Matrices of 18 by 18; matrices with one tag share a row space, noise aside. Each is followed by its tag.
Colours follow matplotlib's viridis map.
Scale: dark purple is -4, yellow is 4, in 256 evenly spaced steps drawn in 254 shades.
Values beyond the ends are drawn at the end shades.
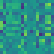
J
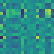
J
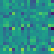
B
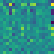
B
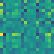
J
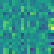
B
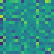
J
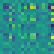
B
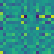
J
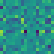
J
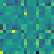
J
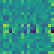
B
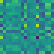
J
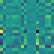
J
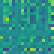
B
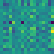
B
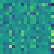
B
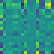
J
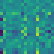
J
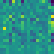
B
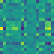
J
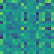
J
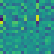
J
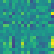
B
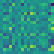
B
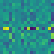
B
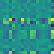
B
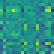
J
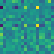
J
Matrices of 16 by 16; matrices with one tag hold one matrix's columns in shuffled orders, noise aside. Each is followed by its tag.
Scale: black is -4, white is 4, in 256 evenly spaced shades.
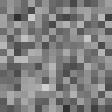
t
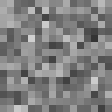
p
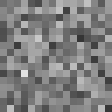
p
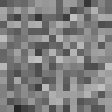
t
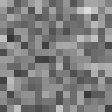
p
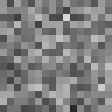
t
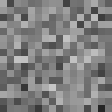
t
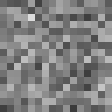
t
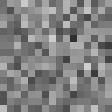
p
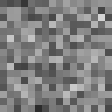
t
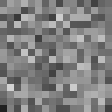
t
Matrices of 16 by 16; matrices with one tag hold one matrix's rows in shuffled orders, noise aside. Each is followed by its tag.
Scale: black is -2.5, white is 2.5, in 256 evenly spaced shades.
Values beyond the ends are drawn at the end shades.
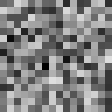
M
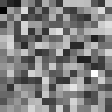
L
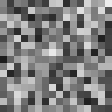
M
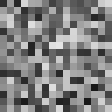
L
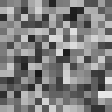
L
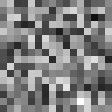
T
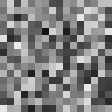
M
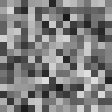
T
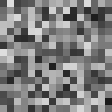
T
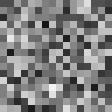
M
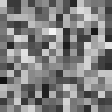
M
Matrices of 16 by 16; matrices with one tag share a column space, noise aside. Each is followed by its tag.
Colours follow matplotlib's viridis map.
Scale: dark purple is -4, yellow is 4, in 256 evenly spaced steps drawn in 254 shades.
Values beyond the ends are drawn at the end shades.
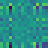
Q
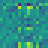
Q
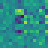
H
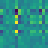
H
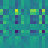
H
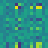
Q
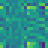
Q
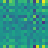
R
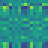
Q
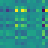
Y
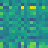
Q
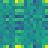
R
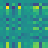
Q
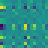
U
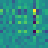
H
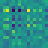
Y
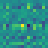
U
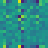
R
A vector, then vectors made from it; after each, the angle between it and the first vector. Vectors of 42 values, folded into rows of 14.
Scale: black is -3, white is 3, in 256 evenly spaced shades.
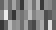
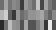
nearly parallel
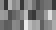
orthogonal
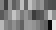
partly opposed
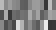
orthogonal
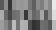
orthogonal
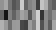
partly opposed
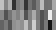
partly opposed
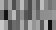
nearly opposite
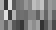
orthogonal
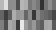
orthogonal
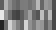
partly aligned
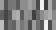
partly opposed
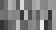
orthogonal
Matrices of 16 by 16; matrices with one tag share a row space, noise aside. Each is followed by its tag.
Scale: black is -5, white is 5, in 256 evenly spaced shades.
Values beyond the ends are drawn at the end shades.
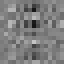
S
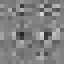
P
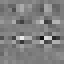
P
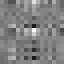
S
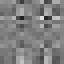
P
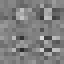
P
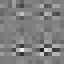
P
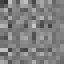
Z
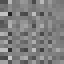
Z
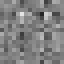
P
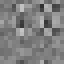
P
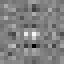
S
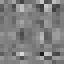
P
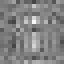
S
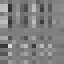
Z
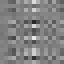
S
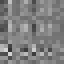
Z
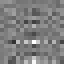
S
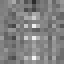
S
